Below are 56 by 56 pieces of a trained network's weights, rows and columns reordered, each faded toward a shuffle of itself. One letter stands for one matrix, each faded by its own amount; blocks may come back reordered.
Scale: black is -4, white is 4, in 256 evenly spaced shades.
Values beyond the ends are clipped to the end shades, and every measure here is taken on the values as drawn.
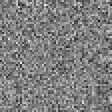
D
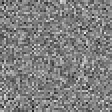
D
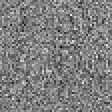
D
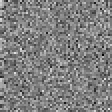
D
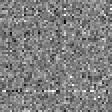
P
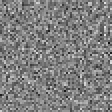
D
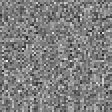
D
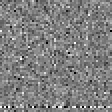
P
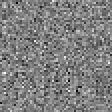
P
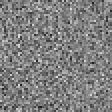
D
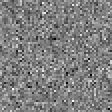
P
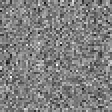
D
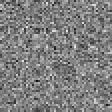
D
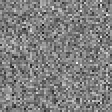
D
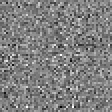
P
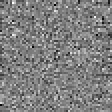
P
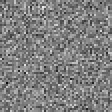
D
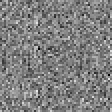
D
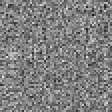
D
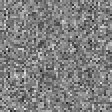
D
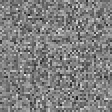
D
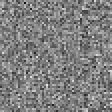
D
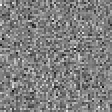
D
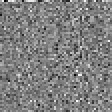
P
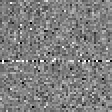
P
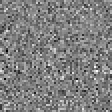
P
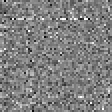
P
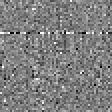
P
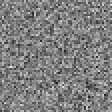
D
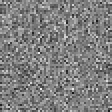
D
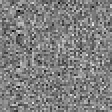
D
